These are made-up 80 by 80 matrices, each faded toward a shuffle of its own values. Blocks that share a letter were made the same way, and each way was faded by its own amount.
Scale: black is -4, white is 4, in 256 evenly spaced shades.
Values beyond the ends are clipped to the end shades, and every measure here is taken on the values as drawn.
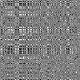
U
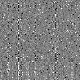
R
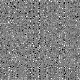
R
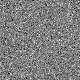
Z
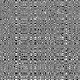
U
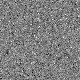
Z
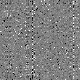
R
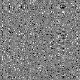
R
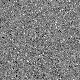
Z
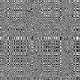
U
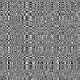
U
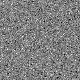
Z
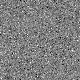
Z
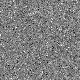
Z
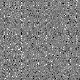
R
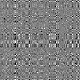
U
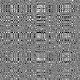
U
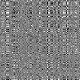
U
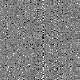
R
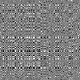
U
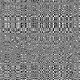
U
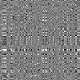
U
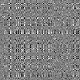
U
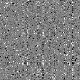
R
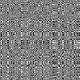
U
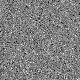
Z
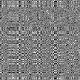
U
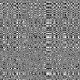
U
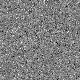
Z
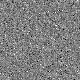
Z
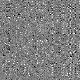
R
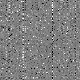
R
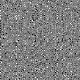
R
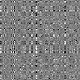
U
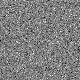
Z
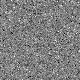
Z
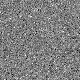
Z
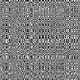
U
